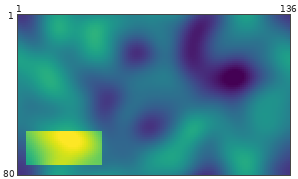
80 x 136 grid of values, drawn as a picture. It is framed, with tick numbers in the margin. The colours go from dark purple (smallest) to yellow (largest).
The ninth with the highest average is the bottom left. No regular stripes run through it. The bottom left is the roughest part. In the bottom left lies a patch that is higher than the rest.
